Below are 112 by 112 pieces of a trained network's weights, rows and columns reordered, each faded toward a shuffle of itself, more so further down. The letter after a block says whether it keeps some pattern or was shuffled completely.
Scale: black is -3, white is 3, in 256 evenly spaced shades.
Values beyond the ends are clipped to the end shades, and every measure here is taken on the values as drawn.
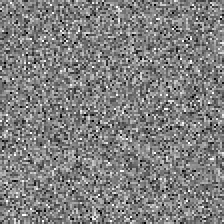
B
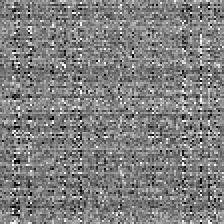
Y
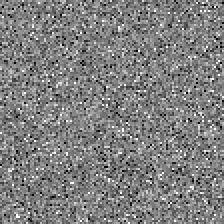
B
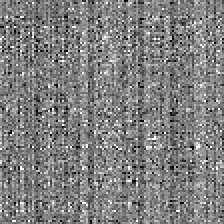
Y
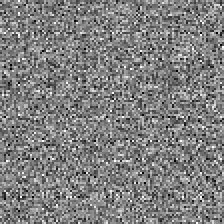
Y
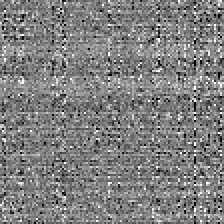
Y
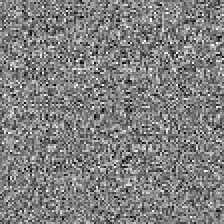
Y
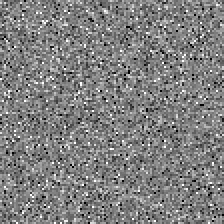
B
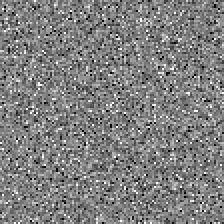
B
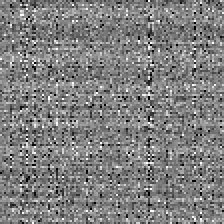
Y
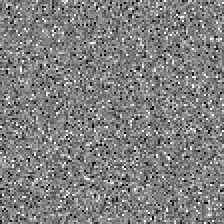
B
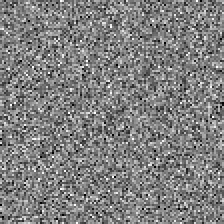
B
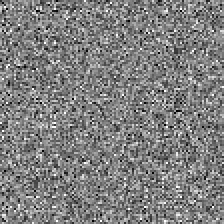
Y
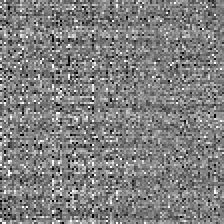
Y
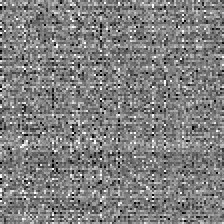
Y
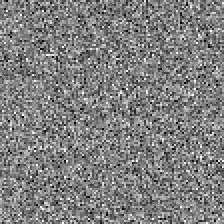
B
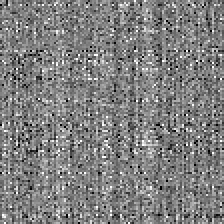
Y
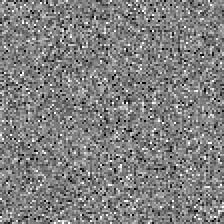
B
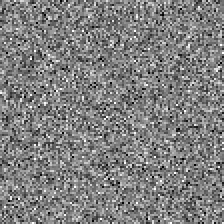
B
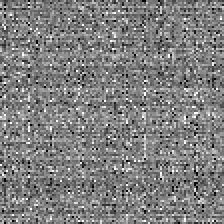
Y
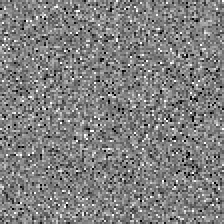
B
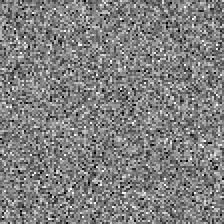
B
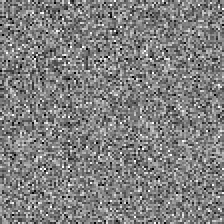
Y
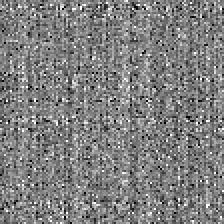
Y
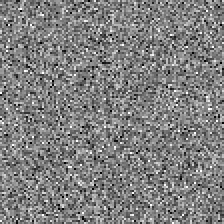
B
